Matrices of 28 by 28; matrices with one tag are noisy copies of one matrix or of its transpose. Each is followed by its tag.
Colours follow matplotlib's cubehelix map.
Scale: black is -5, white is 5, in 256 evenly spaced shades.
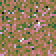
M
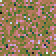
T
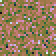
T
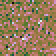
M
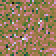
M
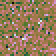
M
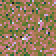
M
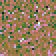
M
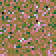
M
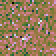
M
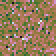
M
